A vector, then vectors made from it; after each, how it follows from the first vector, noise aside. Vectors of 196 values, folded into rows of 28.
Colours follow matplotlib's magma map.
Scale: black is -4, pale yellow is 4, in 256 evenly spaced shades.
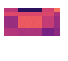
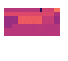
partly zeroed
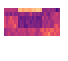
negated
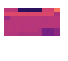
partly zeroed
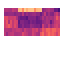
negated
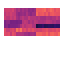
wrapped around
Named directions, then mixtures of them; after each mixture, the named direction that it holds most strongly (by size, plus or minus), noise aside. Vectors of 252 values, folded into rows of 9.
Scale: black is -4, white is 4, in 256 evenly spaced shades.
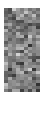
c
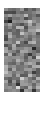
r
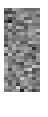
r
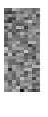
r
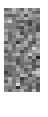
r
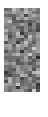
r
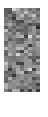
c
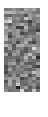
r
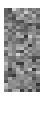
c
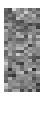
c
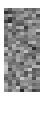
r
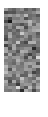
r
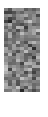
r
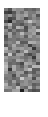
r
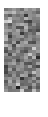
r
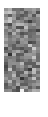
r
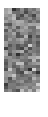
c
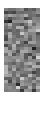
r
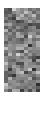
c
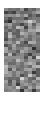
r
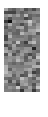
r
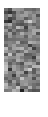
r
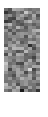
c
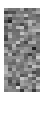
r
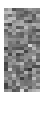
c
